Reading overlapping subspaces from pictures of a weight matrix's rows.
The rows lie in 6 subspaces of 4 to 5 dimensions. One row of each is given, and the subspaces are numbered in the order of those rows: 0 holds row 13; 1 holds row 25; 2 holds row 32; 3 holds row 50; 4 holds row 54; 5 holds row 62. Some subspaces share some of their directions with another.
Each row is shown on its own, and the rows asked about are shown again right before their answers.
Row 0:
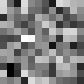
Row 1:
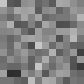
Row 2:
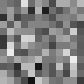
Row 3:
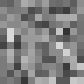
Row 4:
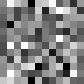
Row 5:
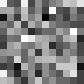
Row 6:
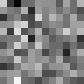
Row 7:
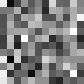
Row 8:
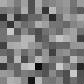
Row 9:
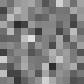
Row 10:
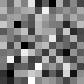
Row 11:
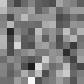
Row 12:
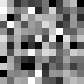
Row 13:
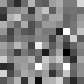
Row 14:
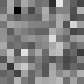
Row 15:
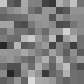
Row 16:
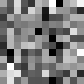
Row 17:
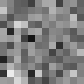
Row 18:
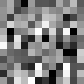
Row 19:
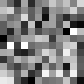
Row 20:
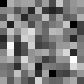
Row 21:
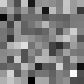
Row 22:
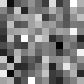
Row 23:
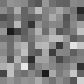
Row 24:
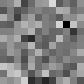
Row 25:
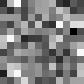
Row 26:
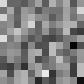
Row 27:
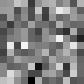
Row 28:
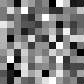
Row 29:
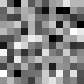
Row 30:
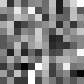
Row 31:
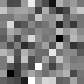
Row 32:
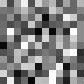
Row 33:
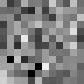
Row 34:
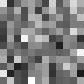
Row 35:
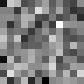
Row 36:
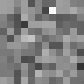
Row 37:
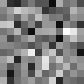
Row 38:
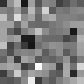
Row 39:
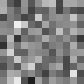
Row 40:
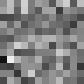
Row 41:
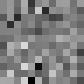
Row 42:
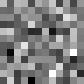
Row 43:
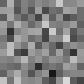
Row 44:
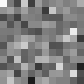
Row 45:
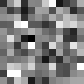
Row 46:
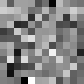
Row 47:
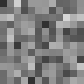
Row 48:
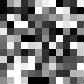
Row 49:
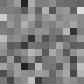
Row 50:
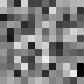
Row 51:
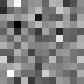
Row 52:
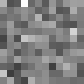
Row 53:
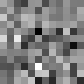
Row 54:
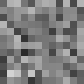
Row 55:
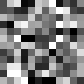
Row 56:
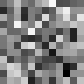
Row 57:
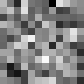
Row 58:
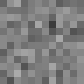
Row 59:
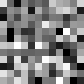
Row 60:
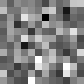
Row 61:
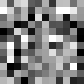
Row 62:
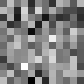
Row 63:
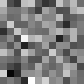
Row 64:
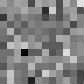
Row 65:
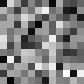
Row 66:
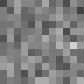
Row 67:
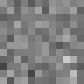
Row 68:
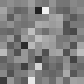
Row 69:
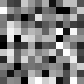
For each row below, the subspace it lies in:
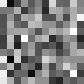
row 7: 4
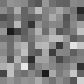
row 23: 3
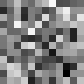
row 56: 5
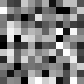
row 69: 0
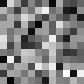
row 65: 5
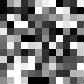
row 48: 0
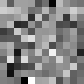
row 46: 1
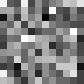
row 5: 5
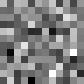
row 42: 2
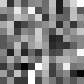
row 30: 4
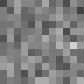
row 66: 3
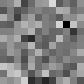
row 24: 3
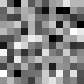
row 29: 1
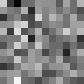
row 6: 0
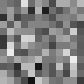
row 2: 2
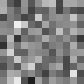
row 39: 0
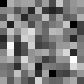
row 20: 2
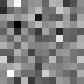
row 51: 0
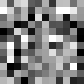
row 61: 1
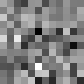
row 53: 3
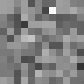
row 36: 0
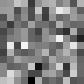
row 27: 1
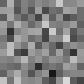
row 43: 2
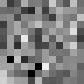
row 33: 4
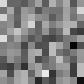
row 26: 3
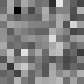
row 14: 4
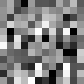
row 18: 2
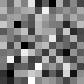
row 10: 1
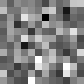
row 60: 5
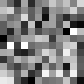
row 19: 1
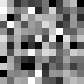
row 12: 0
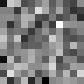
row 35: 5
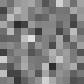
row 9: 0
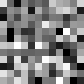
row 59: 0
